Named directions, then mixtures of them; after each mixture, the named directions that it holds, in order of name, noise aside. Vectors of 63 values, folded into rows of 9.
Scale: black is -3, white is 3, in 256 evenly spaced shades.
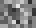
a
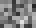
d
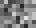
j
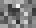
a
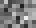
j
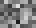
a, j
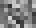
a, d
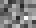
j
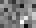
d, j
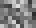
a, d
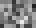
d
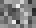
a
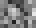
a, j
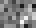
d, j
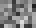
d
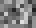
a, d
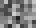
d, j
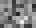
d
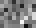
d, j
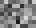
a, j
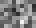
a, d
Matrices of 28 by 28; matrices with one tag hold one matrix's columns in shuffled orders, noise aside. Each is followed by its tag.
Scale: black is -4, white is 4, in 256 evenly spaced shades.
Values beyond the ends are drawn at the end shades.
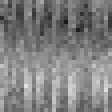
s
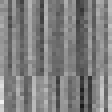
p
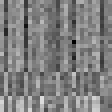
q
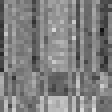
q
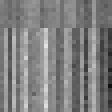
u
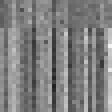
u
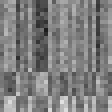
q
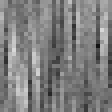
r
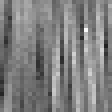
r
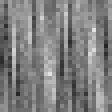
r
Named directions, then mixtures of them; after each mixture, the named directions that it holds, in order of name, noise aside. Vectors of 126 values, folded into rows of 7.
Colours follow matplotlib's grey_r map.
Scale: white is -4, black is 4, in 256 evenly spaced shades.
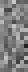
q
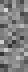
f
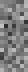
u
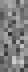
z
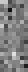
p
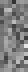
q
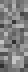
f, z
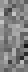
p, q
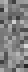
p, q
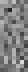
p, q, z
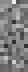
f, q, z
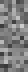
f, q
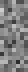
f, q
